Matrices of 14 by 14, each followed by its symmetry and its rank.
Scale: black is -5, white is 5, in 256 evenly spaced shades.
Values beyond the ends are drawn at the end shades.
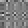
neither, rank two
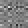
neither, rank two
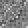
symmetric, full rank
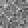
symmetric, full rank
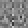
neither, rank three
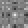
symmetric, rank two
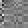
neither, rank two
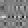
neither, rank two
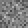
symmetric, full rank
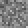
symmetric, full rank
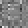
neither, rank three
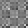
symmetric, rank two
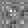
symmetric, rank two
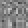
neither, rank three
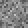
symmetric, full rank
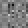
neither, rank two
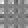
symmetric, rank two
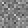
symmetric, rank three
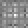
symmetric, rank two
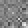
symmetric, rank three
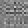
neither, rank three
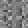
neither, rank three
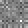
symmetric, rank three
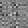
neither, rank three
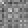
symmetric, rank three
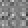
neither, rank two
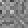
symmetric, rank three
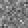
symmetric, full rank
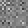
symmetric, rank three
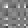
symmetric, rank two
